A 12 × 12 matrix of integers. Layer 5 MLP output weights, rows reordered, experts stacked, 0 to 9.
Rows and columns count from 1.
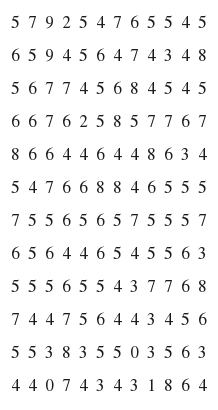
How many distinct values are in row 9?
6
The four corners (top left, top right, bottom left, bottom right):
5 5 4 4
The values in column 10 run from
3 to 8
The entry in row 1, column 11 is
4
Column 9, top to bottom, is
5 4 4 7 8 6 5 5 7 3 3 1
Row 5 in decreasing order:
8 8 6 6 6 6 4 4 4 4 4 3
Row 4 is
6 6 7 6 2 5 8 5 7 7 6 7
